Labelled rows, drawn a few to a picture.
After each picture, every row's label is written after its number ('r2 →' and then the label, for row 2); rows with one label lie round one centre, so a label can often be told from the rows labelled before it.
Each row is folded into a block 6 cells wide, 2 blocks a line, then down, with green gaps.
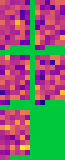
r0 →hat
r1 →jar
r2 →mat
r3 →jar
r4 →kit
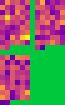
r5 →kit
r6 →mat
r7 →jar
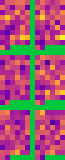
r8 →kit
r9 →kit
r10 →hat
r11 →kit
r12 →mat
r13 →mat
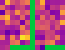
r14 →kit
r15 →mat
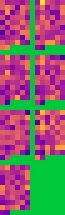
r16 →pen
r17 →mat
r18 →mat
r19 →mat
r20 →hat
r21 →kit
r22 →mat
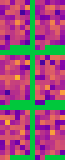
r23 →hat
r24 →hat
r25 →hat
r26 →jar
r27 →pen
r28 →hat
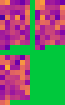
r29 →mat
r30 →mat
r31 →pen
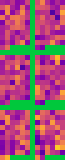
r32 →pen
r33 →mat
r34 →hat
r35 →jar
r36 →pen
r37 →kit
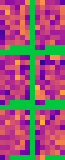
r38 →pen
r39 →mat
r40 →hat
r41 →jar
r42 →hat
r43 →pen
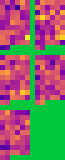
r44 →jar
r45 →kit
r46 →kit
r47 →pen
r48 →mat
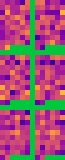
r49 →pen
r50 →mat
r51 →jar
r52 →jar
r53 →hat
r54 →hat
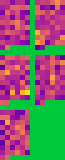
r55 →hat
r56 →jar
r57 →kit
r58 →hat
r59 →pen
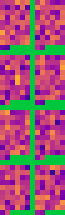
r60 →jar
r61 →mat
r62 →hat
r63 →mat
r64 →mat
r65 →hat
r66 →hat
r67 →jar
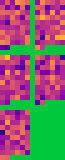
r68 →jar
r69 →kit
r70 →mat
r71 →hat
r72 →pen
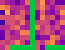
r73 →pen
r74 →mat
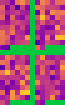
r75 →jar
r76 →kit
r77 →kit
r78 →mat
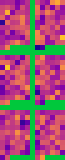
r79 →pen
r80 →jar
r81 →pen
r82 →mat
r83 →hat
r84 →pen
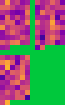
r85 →mat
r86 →hat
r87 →pen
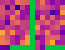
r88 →jar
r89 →mat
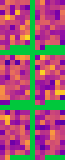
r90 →kit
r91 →mat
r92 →jar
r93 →kit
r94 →pen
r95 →hat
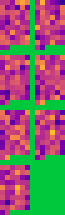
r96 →jar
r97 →mat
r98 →hat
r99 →pen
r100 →pen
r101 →hat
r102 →hat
